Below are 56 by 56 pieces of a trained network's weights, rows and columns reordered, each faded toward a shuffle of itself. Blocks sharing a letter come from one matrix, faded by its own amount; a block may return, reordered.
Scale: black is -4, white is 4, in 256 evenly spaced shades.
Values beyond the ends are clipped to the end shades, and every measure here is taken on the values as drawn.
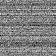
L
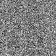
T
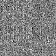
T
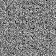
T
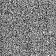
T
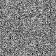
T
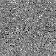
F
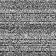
L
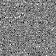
F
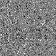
F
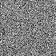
T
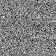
F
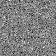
F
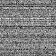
L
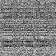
L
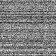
L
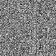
T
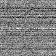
L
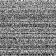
L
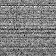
L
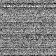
L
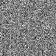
T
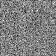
T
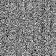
T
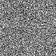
T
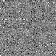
F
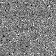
F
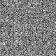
T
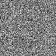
T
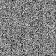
T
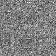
T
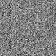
T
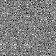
F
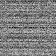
L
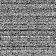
L
